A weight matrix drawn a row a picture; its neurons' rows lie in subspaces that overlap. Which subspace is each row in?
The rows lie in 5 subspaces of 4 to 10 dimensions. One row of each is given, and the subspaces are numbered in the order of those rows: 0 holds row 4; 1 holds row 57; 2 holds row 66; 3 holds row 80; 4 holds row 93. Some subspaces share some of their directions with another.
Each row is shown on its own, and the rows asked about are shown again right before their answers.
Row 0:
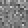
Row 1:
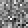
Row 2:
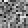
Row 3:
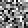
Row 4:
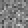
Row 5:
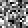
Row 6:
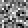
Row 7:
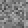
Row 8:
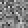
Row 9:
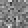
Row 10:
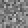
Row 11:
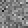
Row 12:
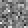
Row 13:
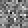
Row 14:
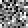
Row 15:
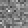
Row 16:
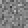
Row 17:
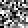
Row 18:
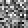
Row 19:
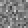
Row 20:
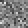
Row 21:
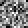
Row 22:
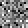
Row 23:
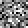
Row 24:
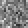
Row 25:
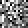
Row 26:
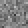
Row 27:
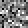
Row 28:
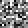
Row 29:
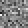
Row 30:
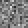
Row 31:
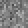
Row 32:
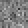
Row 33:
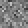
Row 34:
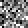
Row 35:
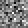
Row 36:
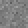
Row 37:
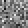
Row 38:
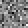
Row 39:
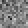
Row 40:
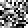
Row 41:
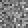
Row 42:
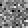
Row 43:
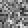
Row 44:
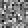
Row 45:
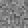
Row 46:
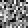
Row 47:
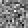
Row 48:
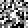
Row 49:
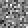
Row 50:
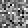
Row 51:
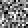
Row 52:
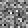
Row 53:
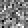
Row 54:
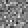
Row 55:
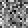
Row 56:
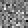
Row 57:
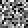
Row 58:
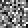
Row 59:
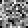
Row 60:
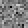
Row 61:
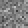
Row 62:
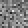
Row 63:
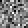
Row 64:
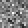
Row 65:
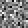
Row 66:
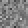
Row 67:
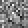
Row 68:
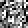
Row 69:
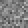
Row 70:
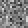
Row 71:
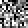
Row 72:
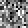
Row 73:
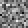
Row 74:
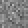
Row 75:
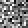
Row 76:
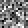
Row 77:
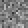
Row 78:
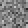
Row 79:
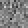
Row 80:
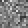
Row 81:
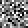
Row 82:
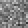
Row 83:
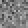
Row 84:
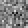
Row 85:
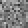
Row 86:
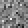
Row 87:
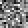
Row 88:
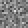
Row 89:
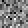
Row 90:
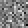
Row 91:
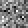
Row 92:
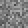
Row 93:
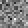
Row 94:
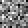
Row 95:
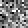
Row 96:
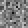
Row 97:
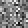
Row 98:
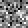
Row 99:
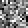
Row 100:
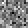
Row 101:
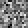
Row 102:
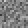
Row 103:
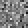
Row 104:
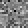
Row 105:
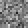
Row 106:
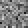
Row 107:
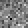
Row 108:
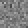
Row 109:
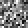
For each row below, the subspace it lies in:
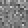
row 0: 1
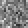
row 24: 2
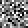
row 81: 3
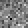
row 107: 3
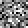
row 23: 3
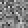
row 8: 2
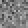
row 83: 4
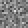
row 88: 1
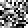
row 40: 3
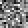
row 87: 3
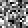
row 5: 2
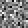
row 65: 3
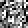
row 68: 2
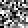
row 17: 0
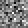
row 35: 4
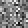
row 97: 3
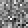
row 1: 3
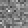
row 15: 1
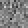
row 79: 2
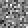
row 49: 2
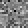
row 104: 1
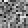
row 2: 3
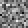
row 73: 0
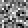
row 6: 0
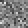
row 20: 2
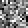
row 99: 2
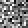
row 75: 1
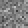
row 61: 0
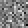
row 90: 3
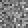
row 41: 2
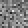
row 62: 0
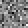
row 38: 3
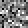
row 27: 0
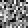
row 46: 3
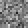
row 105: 2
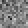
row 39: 4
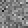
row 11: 1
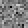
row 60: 1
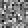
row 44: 3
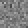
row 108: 2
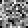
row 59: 3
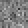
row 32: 3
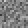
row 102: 3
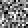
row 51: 3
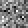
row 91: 0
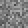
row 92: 2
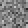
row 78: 0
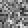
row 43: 1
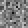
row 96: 2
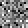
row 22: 0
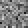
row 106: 1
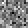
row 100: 2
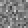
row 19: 2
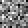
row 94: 1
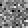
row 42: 0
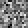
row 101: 1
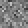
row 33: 1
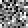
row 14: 3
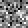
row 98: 2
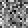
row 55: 2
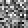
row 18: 1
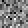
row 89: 1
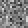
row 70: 2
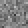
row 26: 4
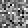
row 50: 0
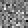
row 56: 0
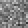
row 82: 3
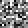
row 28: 2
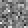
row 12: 1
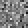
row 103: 0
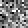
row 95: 0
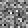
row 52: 2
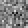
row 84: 2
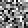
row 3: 1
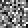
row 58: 0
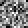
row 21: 2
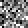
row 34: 2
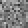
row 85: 3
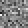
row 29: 0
